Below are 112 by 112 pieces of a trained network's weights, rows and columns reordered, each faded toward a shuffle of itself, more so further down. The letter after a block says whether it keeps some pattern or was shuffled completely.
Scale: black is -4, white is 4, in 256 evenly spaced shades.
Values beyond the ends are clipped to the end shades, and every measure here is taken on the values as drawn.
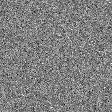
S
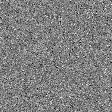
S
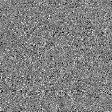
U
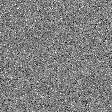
S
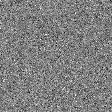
S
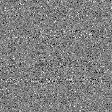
U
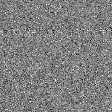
U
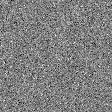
S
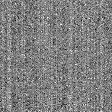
U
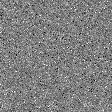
S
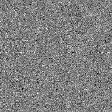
U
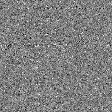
U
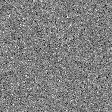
S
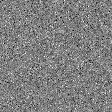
S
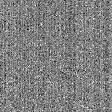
U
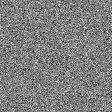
S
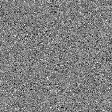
U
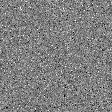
S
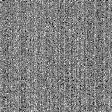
U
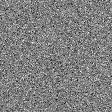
S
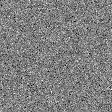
S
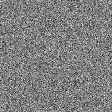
U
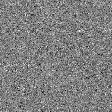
U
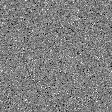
S
